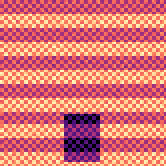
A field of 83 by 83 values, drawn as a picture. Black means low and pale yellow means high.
Odd patch: lower, in the bottom middle. Ninth with the lowest average: bottom middle. Stripes: horizontal, repeating 6 times. Slope: none.
